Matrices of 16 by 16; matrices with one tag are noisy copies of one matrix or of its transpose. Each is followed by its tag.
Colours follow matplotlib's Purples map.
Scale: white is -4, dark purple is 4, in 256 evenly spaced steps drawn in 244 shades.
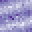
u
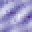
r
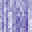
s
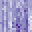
s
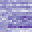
s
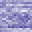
s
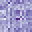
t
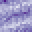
u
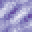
r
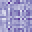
t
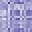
t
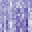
s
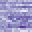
s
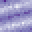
u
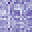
t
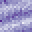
u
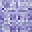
t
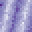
u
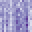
s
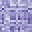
t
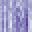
s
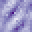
r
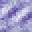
r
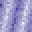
u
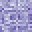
t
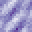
r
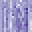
s
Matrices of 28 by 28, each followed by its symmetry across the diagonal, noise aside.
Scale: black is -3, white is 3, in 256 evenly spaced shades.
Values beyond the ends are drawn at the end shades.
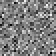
antisymmetric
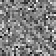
antisymmetric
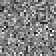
neither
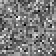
symmetric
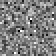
antisymmetric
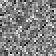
symmetric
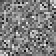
symmetric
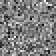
neither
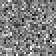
neither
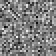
antisymmetric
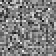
antisymmetric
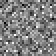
symmetric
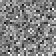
symmetric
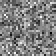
neither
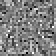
antisymmetric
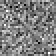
antisymmetric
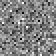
symmetric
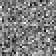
neither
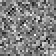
symmetric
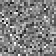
neither
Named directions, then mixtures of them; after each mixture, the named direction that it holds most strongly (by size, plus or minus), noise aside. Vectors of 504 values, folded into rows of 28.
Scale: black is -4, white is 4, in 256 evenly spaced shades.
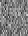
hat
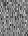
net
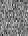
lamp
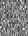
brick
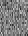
net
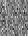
net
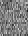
lamp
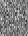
net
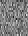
lamp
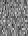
hat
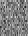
brick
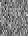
hat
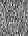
lamp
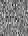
lamp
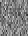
hat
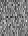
net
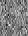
hat
